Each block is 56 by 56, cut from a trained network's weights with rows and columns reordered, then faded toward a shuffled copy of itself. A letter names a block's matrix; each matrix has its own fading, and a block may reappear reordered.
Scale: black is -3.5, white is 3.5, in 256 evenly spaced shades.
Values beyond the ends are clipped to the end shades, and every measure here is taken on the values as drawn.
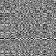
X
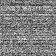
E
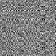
X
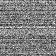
E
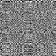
X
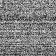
E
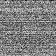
E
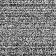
E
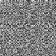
X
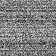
E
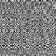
X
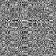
X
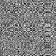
X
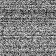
E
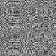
X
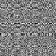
X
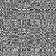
X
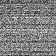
E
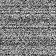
E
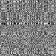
X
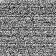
E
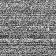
E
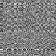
X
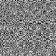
X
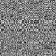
X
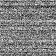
E
